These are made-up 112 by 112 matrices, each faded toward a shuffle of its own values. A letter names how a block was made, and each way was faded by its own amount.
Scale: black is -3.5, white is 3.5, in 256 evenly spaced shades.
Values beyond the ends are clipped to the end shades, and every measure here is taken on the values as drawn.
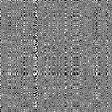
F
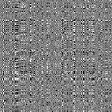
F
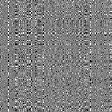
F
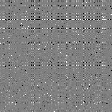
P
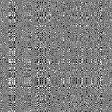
F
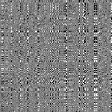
F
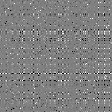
P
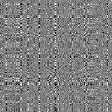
F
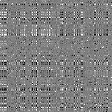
P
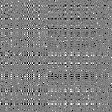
P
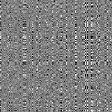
F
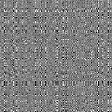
F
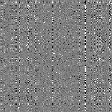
F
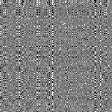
F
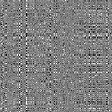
F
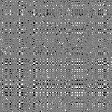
P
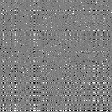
P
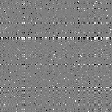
P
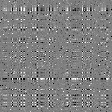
P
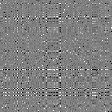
P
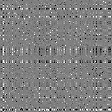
P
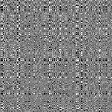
F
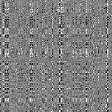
F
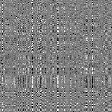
F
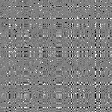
P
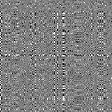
F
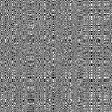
F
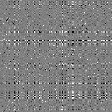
P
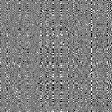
F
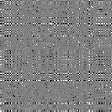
P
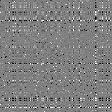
P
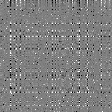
P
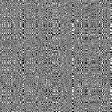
F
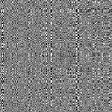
F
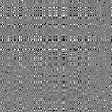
P
